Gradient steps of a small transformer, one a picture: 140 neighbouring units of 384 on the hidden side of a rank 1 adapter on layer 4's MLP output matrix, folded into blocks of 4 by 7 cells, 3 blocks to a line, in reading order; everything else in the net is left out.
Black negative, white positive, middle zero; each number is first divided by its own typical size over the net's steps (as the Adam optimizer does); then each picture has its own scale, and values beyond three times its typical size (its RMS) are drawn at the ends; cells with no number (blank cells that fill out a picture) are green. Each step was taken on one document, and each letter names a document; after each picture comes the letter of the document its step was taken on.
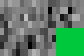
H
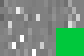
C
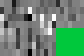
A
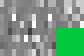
H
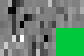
A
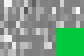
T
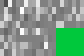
T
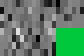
A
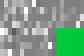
T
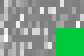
T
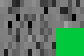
H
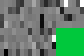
A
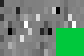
C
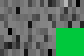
H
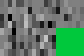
A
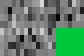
A
